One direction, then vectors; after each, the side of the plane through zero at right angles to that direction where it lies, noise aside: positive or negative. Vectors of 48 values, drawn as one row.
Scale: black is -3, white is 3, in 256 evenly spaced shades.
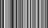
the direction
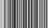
negative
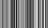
positive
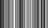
positive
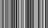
positive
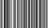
negative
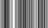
negative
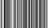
negative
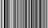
negative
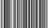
negative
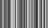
negative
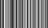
positive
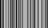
positive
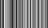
positive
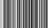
negative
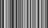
positive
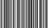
negative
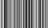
negative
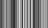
positive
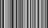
positive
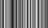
positive
